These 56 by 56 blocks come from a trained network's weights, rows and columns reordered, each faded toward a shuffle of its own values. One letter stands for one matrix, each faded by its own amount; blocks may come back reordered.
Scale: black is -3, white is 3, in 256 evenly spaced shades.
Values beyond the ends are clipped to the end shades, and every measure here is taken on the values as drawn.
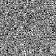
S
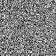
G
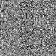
S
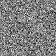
G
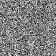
G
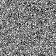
G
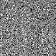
S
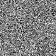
G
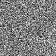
G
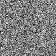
G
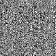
S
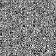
S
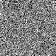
G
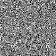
S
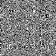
S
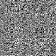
S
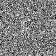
G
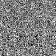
S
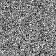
G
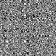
S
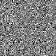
S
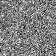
G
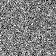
G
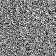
G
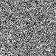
G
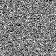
G
